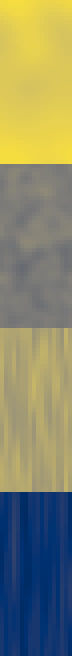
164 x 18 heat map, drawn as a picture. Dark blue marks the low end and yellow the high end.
The table splits into 4 rows of 1 panel. Panel 1,1: very high, smooth, faint in contrast. Panel 2,1: middling, blotchy, faint in contrast. Panel 3,1: high, streaked downward, faint in contrast. Panel 4,1: very low, streaked downward, faint in contrast.
